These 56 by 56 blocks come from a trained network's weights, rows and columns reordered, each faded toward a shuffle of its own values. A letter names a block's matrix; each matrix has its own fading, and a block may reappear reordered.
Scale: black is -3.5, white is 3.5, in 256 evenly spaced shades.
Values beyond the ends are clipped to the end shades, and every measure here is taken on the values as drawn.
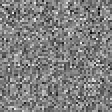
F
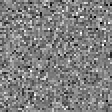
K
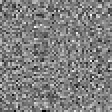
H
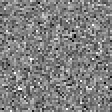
K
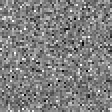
K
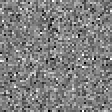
K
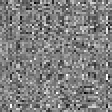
H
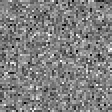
K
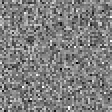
F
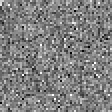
K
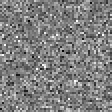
K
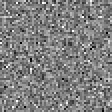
K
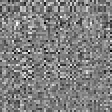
H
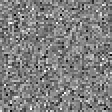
K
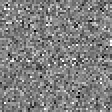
K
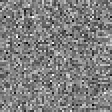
F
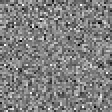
F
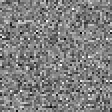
F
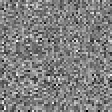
H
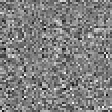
H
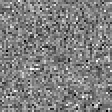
K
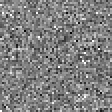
K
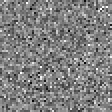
K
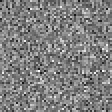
F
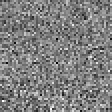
F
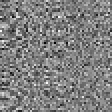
H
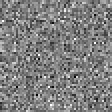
H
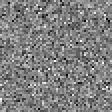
K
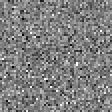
K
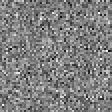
F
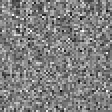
F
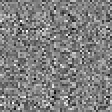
H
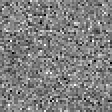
K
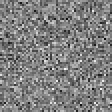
F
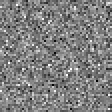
K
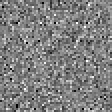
K
